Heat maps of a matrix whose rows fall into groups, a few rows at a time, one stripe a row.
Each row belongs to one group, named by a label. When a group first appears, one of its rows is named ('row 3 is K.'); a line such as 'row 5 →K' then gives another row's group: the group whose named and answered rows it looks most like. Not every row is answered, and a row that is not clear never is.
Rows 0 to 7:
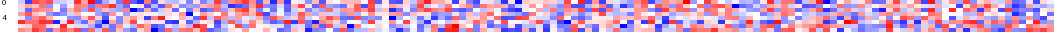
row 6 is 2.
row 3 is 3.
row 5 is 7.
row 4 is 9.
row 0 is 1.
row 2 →1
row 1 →3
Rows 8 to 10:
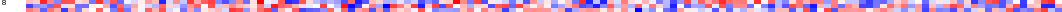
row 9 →9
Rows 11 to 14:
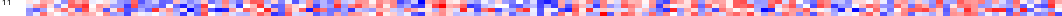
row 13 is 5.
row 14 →1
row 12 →1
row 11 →1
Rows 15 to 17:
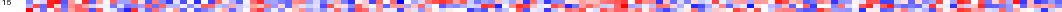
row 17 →1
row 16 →7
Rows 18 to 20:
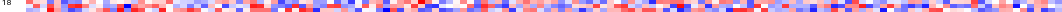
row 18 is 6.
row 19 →7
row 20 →9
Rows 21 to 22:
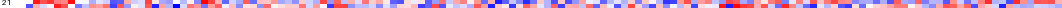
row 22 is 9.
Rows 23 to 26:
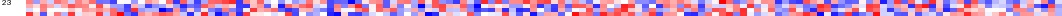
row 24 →1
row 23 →6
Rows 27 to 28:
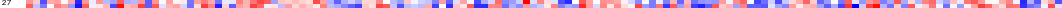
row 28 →5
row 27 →5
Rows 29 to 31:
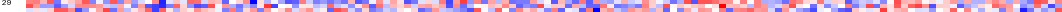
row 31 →9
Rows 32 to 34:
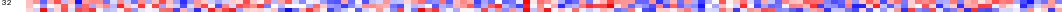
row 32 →5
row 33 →5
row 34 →6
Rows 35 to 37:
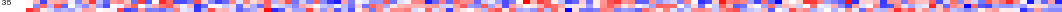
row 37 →3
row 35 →5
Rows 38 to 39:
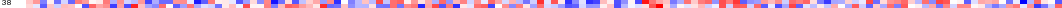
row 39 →9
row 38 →3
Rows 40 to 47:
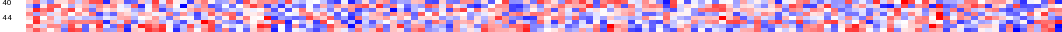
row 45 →2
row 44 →3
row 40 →5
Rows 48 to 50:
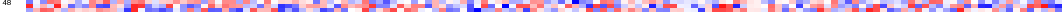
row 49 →6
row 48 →9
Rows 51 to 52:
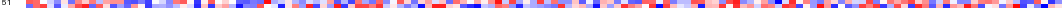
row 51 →3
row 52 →1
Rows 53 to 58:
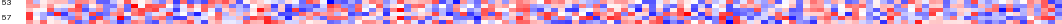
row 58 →9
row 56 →6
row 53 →6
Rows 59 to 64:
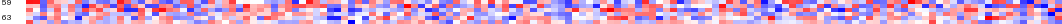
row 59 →3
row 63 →5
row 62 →9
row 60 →9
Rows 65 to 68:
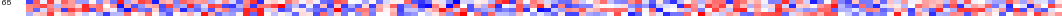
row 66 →2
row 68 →2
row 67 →1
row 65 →9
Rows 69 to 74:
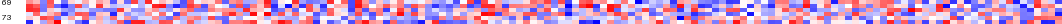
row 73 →2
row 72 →7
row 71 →3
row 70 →7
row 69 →7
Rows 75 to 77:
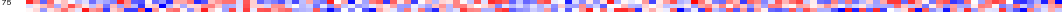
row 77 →5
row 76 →2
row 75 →3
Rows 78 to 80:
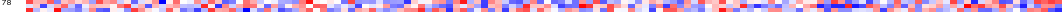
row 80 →6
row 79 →5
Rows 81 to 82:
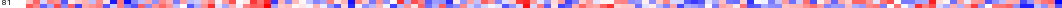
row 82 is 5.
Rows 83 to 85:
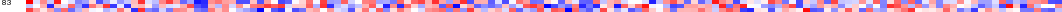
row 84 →9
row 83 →6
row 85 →3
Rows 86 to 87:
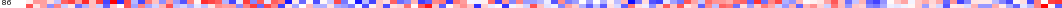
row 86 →2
